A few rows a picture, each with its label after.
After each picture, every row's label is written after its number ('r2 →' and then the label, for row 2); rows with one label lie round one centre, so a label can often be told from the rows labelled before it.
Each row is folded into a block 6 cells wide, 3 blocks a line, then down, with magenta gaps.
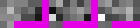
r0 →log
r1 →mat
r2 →mat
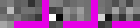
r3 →log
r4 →mat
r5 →mat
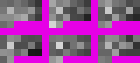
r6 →log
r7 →log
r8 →log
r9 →log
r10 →log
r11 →log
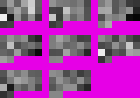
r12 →mat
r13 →mat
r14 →log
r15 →log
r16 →log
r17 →mat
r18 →mat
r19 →log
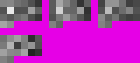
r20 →log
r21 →log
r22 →log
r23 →log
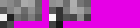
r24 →mat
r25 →mat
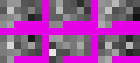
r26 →log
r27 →log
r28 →log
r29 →log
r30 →mat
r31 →log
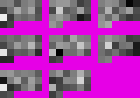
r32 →mat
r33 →log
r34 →log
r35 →mat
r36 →mat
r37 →log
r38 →mat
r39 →mat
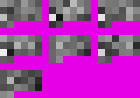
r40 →mat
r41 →mat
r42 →mat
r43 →mat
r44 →log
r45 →mat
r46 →log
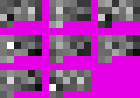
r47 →mat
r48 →log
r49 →mat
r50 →log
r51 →log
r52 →log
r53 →log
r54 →mat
